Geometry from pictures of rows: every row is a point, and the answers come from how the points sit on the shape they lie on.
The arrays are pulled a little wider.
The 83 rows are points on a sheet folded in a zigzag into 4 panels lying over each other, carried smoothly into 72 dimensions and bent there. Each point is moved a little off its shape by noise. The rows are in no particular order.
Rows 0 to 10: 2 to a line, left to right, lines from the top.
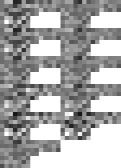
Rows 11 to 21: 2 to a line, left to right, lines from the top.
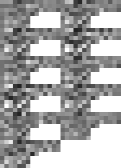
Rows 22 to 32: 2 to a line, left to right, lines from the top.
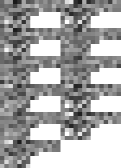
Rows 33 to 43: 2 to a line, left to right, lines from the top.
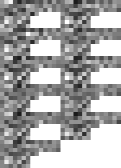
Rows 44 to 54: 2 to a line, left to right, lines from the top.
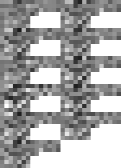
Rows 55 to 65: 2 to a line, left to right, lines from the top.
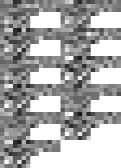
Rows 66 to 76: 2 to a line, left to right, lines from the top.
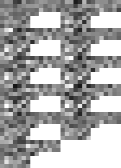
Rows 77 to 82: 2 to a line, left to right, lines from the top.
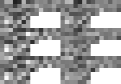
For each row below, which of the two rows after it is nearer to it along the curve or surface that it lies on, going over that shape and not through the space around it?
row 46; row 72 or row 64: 64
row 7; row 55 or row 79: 79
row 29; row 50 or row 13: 50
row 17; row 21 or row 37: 37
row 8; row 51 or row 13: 51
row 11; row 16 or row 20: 20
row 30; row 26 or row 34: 26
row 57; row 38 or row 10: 38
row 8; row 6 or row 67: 67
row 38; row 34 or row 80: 34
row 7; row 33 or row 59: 33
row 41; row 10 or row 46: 46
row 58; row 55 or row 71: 71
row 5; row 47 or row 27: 27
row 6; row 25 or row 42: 25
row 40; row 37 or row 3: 37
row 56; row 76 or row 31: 76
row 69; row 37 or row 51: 37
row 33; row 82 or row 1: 82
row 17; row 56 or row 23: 23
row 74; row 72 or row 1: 1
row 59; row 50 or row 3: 50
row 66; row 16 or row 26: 26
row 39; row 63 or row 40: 40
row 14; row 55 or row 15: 55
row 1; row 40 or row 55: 40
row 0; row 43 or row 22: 22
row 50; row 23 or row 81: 23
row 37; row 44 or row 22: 22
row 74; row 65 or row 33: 33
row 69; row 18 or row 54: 54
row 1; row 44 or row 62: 62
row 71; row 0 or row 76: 76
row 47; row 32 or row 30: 32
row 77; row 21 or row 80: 80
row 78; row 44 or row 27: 27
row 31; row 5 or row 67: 67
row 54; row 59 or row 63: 59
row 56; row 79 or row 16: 79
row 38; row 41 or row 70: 41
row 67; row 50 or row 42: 42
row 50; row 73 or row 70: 73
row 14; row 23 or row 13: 23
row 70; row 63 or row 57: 63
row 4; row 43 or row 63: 43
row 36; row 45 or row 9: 45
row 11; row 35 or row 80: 35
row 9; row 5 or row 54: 54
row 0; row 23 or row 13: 23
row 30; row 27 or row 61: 27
